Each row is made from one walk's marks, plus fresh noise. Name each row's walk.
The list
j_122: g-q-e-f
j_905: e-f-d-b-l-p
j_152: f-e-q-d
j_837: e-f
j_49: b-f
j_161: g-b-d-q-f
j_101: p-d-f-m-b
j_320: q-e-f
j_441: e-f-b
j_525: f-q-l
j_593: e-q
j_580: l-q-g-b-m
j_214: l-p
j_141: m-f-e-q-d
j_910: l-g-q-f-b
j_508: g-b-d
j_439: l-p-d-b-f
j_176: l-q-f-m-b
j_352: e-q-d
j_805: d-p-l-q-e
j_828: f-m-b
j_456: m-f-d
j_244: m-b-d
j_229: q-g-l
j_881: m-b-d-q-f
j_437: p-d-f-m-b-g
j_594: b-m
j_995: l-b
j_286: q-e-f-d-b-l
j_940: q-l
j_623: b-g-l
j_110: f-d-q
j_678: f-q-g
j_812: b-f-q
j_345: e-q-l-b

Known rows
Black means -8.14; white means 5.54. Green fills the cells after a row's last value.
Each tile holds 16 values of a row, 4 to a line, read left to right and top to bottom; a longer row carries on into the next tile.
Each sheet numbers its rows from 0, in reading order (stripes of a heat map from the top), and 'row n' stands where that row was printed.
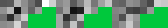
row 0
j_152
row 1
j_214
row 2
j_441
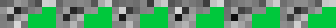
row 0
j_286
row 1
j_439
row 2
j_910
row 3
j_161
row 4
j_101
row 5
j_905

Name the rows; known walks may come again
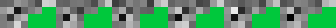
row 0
j_286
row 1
j_828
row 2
j_812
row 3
j_244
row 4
j_580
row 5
j_881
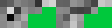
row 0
j_161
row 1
j_441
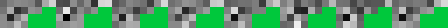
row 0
j_439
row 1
j_678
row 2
j_49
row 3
j_905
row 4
j_910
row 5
j_995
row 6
j_594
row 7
j_437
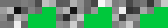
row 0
j_345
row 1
j_152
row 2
j_623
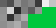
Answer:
j_122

